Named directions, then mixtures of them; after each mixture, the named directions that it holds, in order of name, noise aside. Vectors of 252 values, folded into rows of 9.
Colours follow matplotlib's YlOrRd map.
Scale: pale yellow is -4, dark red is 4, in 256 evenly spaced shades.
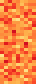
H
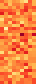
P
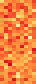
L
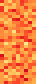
H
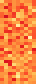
L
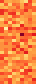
P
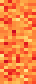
H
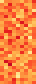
L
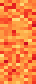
H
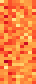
H, L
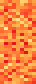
H, P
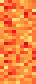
H, L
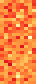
L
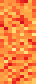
H, P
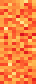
H, L, P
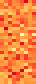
P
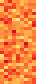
H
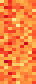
H, L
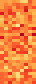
L, P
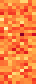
P
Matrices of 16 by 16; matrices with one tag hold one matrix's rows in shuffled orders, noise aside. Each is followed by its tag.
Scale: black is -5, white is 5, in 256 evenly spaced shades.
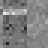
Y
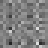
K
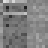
Y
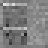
Y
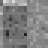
Y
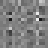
K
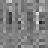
K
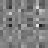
K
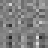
K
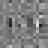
K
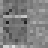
Y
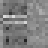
Y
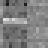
Y
